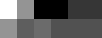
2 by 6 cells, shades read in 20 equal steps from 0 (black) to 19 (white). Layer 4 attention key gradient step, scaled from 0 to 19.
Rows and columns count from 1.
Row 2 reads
11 7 8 6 6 6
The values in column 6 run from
4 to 6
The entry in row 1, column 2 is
11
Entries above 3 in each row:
4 6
